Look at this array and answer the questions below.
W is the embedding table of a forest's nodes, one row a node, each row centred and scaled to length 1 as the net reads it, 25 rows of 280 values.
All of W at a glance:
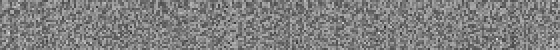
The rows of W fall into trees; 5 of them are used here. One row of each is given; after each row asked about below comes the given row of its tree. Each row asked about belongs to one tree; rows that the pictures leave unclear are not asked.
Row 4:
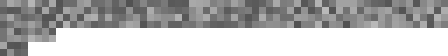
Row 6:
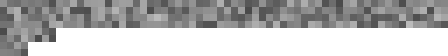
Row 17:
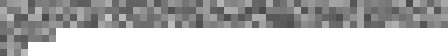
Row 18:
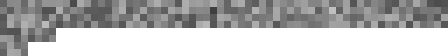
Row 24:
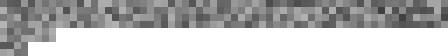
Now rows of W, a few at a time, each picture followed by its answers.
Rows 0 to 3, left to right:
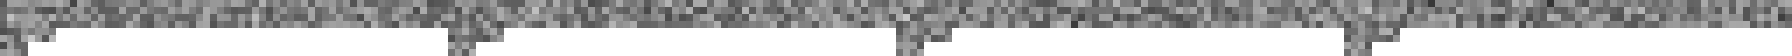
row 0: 18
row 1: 17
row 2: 17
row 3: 17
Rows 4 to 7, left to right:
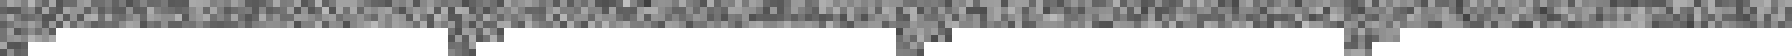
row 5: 6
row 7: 24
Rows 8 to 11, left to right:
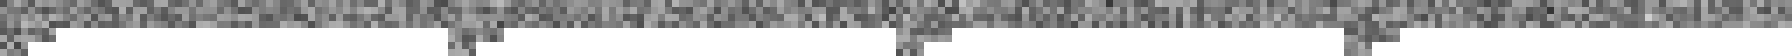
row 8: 18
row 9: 18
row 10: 4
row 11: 17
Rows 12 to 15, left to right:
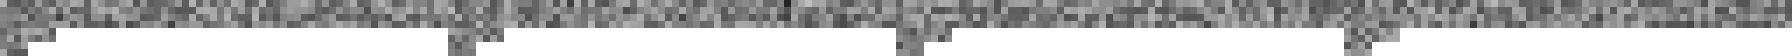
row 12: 6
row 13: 6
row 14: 18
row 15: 24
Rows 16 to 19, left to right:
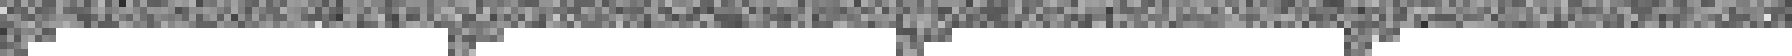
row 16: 6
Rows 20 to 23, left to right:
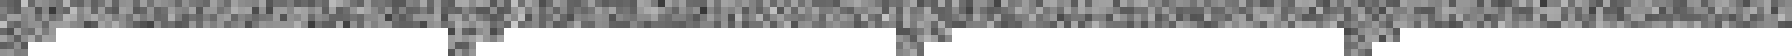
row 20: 24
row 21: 4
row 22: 18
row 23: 6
